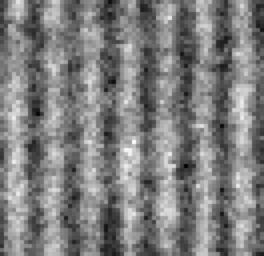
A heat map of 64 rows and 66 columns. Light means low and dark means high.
Stripes running up and down repeat 7 times from left to right. Overall the values sit about 50% of the way up the scale. No overall slope runs across the table. No row or column stands out. Streaks run downward.
